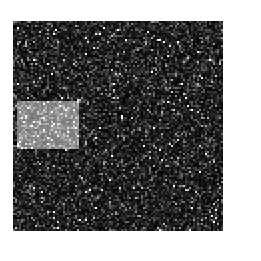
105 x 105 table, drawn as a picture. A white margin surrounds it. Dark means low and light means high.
Histogram: skewed, a long tail of high values. Average level on the scale: 20%. Odd patch: higher, in the middle left. Ninth with the highest average: middle left. Stripes: none.
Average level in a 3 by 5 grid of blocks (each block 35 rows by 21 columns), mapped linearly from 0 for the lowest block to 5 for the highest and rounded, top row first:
0 0 0 0 0 / 5 3 0 0 0 / 0 0 0 0 0
